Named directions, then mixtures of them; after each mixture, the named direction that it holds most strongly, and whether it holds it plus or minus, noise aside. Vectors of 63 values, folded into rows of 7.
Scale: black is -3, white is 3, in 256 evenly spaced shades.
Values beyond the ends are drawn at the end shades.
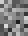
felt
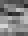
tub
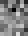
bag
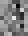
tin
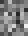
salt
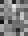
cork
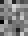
cork, plus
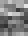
tub, minus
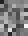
salt, plus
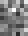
bag, minus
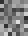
felt, minus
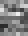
tub, minus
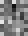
cork, minus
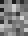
cork, plus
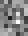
felt, minus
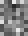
cork, minus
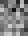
bag, plus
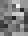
tin, minus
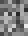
salt, plus
